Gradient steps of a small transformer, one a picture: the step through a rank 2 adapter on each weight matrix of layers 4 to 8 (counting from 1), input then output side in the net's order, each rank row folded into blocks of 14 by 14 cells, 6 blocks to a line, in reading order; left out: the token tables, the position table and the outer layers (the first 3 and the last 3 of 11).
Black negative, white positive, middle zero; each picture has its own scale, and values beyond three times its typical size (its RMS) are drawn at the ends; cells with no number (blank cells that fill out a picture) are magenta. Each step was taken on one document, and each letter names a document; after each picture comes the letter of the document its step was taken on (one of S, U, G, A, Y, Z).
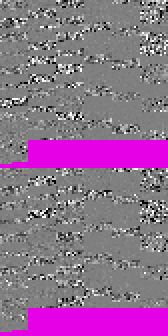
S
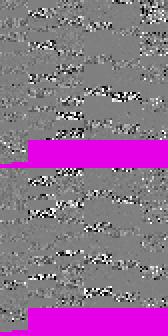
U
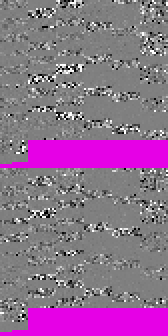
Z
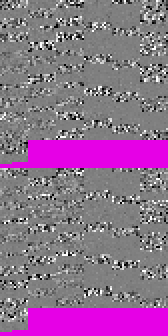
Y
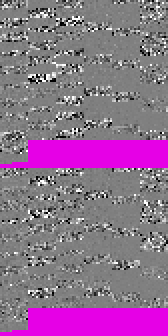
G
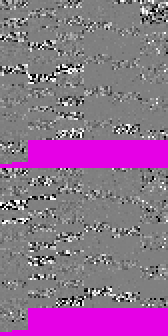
U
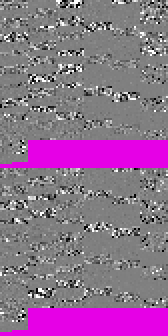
Z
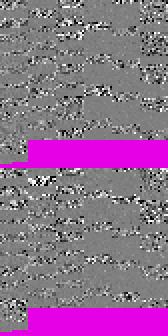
S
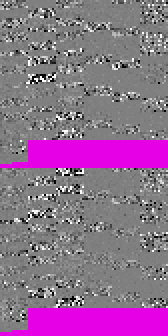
Z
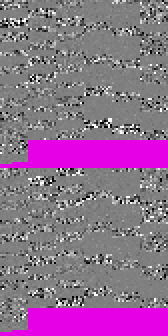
S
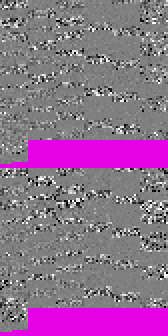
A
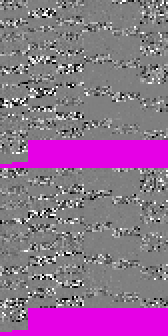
Z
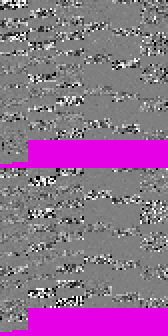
G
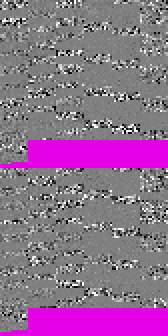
Z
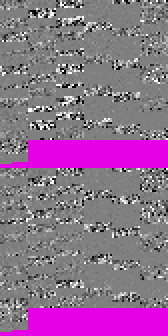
G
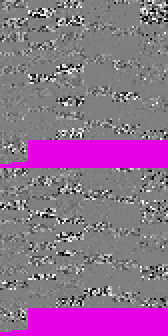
U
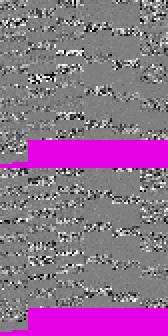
Y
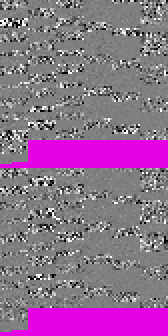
Y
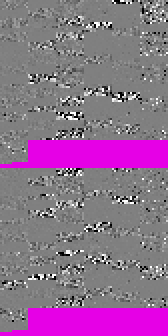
U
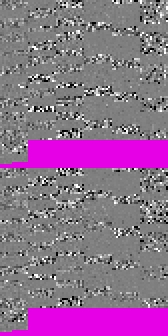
A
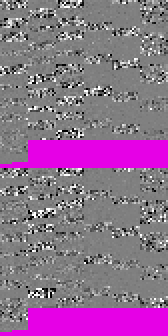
G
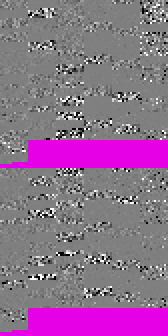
U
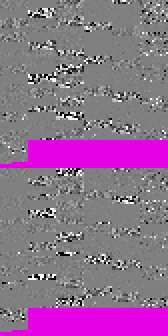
U
